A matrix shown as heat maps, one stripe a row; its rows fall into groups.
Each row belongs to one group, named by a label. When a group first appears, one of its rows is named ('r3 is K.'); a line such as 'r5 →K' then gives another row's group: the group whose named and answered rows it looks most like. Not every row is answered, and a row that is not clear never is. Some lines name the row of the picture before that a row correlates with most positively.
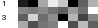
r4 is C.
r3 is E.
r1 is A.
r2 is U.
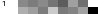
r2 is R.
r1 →U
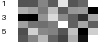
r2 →R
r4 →C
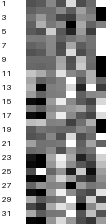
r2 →R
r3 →R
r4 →E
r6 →U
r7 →U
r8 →U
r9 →R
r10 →R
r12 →C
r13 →C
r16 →U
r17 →A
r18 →R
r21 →C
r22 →U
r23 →A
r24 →A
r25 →E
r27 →E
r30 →A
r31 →C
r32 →A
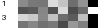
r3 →R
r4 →R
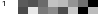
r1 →R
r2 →E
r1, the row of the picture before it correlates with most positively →1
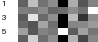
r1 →E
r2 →U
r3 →E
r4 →E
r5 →C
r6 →E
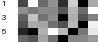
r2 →U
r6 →E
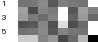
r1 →U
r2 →C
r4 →U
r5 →U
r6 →R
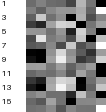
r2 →U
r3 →E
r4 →A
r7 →U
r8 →A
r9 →A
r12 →A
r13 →A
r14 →R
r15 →E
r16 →U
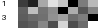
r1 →A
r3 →R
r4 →U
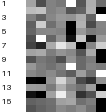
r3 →U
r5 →E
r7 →A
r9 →R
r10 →C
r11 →U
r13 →R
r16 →R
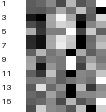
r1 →U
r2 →R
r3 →A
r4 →A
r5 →C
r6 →A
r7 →A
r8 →E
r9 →C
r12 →U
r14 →E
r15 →U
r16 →E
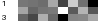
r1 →R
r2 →C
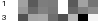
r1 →C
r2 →C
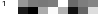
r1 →C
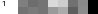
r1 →R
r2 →R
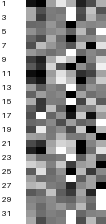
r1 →A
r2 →C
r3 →C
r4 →E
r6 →E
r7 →E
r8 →C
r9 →A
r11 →A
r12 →A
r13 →C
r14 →E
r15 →C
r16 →E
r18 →U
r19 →E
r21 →A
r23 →C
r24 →R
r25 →E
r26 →C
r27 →R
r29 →U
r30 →U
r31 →C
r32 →C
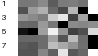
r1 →U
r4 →E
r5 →A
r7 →R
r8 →U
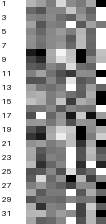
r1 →R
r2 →U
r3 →U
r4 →C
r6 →U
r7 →U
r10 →U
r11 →R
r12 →U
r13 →C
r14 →R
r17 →E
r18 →R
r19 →A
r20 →A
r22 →C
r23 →C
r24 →C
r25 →U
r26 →E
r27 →R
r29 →R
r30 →C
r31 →R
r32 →C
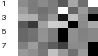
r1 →U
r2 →C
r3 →R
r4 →A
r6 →E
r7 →R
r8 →R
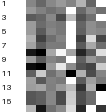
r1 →U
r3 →U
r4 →C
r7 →C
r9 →C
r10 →A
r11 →E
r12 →C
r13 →R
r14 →U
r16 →C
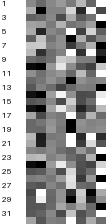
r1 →U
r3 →U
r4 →R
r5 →C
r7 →R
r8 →C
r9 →R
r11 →U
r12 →E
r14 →A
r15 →U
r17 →C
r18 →E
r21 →C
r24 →A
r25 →U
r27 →U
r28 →E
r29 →E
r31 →U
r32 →C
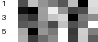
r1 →E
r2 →A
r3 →A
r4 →U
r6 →C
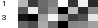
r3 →A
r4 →E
